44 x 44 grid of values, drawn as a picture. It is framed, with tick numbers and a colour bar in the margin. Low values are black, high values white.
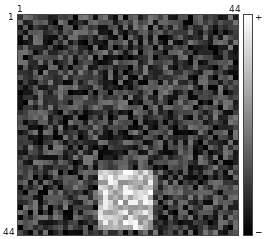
The ninth with the highest average is the bottom middle. On average the colour sits 30% of the way up the scale. Most values sit low, with a long tail of high ones. In the bottom middle lies a patch that is higher than the rest. There are no regular stripes.
